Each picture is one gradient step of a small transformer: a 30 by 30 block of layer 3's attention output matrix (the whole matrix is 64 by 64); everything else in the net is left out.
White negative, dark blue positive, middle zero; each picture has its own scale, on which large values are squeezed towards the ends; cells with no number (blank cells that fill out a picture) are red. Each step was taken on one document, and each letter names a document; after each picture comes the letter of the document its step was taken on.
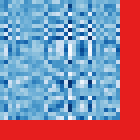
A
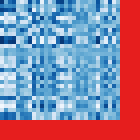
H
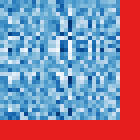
A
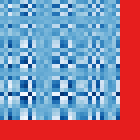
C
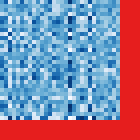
A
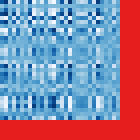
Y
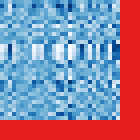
A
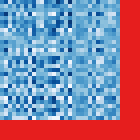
Y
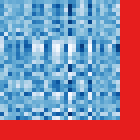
A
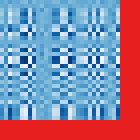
C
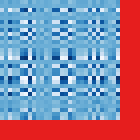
C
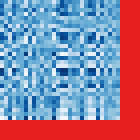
H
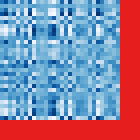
Y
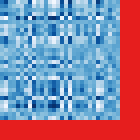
Y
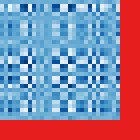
C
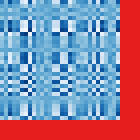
C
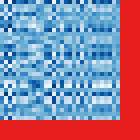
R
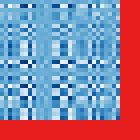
C
